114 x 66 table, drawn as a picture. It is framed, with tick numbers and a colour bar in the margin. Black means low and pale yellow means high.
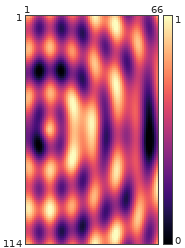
Stripes: upright, repeating 6 times. Rings: centred on the middle left. Lone odd cells: none.
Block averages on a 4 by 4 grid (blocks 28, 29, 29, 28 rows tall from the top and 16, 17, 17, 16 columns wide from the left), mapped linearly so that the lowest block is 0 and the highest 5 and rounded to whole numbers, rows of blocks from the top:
2 0 5 3 | 2 4 5 0 | 2 5 4 0 | 5 1 4 4
